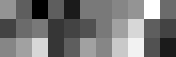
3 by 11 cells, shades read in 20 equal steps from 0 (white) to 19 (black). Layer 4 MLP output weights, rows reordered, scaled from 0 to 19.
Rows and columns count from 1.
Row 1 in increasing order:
0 8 8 9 10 10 11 12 12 17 19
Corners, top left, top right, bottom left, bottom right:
8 11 9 17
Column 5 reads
17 14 12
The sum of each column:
31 30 32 42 43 30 29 20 12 25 42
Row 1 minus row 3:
-1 5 16 -3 5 3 1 5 7 -13 -6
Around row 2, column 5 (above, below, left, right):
17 12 15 13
